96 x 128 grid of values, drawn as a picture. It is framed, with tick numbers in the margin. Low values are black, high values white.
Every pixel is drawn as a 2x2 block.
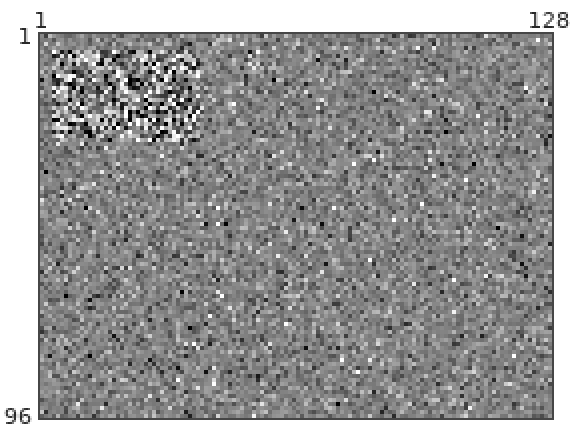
Fine speckle covers the field. No row or column stands out. Neither half mirrors the other. There are no regular stripes. A few values lie far out on both sides of the bulk. The top left is the roughest part. An odd patch, rougher than its surroundings, sits in the top left. There is no overall slope.
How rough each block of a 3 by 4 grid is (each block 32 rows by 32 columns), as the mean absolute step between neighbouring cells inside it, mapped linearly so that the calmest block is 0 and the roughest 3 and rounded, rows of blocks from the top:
3 1 0 0 | 0 0 0 0 | 0 0 0 0
